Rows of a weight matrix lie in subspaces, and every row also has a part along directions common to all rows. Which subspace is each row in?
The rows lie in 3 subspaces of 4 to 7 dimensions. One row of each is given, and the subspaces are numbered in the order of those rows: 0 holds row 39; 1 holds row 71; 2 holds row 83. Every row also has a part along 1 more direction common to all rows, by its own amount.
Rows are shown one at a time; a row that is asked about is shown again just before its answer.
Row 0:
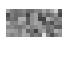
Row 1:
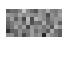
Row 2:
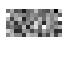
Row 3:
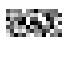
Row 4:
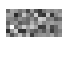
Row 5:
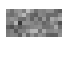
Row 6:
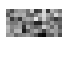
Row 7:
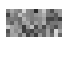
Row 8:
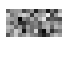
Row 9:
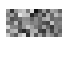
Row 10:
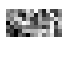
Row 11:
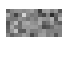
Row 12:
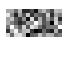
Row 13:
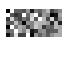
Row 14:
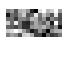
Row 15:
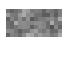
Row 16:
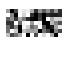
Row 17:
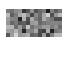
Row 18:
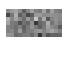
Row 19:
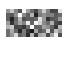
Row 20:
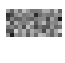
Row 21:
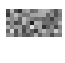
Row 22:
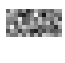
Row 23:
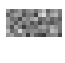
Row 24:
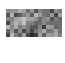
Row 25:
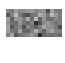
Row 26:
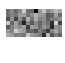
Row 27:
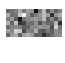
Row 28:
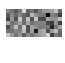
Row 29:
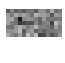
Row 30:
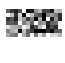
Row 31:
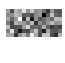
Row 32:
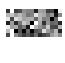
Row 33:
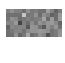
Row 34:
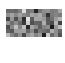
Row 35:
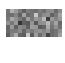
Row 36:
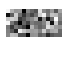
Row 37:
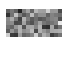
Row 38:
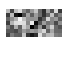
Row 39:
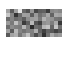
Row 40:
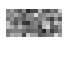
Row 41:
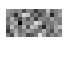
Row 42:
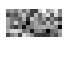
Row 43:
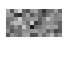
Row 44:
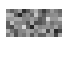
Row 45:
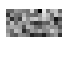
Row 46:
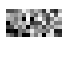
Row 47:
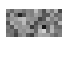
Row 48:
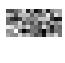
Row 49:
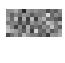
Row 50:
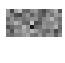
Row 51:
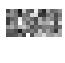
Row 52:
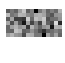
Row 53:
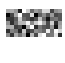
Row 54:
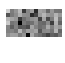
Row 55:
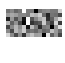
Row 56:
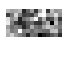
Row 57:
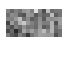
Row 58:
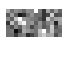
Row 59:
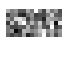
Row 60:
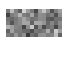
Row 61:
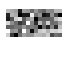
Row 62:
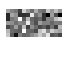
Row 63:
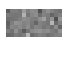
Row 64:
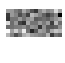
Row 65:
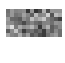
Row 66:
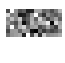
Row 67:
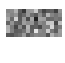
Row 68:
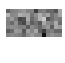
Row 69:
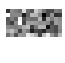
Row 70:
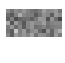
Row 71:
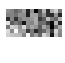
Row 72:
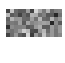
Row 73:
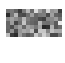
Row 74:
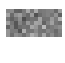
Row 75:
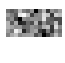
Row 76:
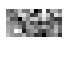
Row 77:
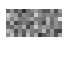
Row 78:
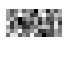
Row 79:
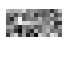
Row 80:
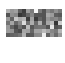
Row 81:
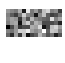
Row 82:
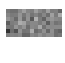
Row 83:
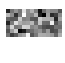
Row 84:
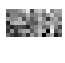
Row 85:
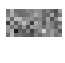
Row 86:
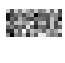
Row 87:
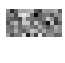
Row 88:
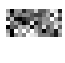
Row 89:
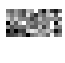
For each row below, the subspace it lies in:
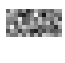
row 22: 2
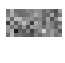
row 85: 0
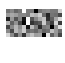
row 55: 1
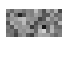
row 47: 0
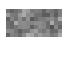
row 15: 2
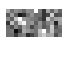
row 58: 0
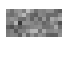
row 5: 2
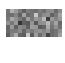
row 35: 2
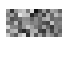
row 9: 2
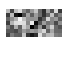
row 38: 0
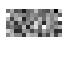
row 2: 0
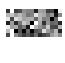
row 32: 0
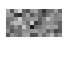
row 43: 0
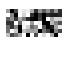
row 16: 2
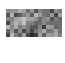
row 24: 0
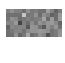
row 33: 2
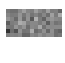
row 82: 1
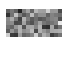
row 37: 0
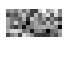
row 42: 1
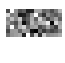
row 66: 2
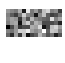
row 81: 2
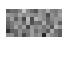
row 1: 1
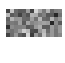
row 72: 2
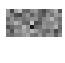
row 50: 0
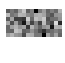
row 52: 1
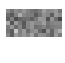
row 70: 0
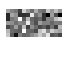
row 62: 1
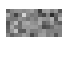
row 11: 2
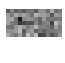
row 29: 0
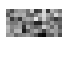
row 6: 2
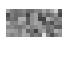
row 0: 1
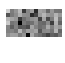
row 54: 2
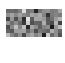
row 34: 1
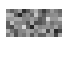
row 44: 0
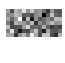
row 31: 2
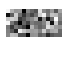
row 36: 2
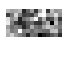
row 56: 2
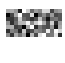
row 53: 0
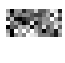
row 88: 0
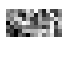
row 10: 1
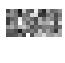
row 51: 2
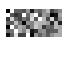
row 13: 2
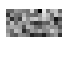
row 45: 2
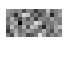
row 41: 2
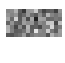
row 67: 1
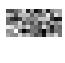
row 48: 2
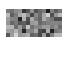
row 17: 1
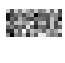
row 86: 0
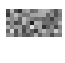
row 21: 0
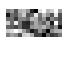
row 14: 1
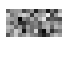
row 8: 1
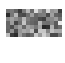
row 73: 0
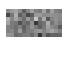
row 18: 2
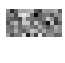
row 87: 2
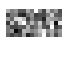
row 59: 1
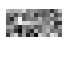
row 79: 0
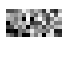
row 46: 1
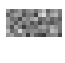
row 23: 2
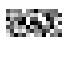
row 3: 1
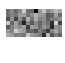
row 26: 1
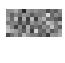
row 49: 1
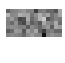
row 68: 1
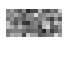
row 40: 2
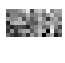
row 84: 1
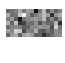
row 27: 2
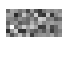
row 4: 2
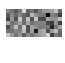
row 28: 1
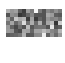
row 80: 1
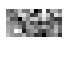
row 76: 2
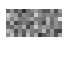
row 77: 0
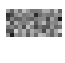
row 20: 0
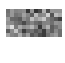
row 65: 2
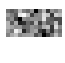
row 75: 2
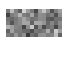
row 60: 0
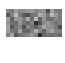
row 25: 2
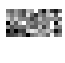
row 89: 1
